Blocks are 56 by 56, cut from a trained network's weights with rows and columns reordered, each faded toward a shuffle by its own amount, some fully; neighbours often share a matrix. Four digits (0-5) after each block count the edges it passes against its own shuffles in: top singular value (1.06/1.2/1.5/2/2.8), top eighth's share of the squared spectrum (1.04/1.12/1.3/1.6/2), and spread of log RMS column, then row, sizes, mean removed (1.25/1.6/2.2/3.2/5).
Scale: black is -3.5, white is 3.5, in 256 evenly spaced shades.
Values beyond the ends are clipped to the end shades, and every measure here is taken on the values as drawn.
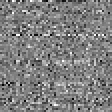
3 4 0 3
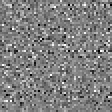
3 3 1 2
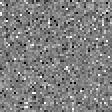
1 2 0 1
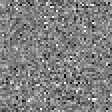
2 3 1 1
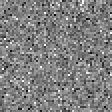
1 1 0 0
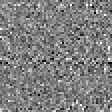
3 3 1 2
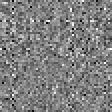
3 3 2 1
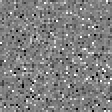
0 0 0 0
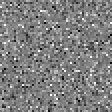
1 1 0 0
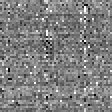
2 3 2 0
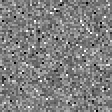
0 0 0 0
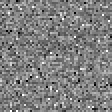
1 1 0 0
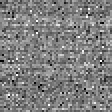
3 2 1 0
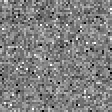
0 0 0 0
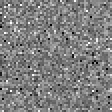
1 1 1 0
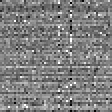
4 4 2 1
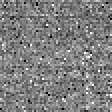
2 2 1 0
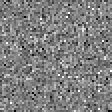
0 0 0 0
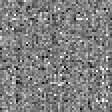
2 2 0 2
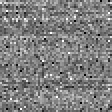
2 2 1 0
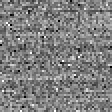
2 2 0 0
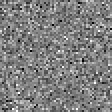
0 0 0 0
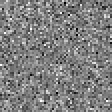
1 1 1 0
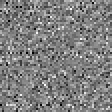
2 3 1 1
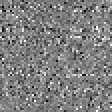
3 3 0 2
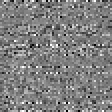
4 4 1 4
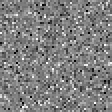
1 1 0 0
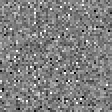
1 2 1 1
